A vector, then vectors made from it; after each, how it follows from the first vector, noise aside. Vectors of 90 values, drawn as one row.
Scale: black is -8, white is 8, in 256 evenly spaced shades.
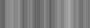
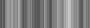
scaled up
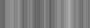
copied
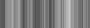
scaled up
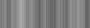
reversed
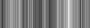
scaled up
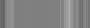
partly zeroed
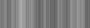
reversed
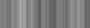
reversed
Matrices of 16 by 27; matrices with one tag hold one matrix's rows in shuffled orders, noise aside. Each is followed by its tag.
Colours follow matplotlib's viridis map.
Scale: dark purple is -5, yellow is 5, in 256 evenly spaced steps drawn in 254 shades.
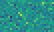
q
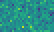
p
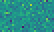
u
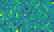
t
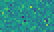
u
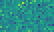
p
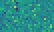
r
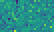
r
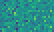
r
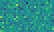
t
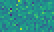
q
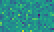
p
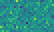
t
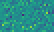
u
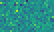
t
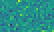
q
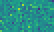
p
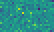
p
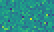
u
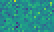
r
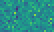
r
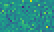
u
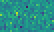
t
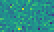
p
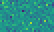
u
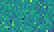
u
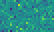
q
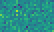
t
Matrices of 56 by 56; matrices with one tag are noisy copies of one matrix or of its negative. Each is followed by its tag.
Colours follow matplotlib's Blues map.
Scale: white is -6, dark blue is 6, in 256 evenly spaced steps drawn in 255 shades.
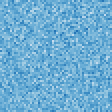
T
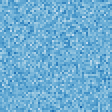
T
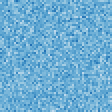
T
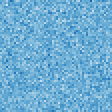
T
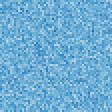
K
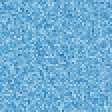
K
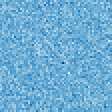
K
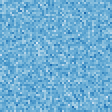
K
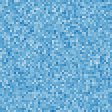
T
